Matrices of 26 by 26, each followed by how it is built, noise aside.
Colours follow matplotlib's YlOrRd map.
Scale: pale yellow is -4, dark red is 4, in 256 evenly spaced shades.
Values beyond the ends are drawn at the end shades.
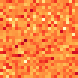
noise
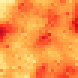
smooth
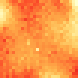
smooth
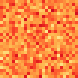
noise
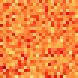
noise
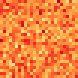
noise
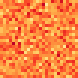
noise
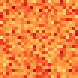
noise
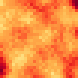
smooth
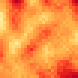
smooth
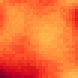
smooth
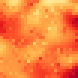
smooth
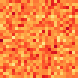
noise
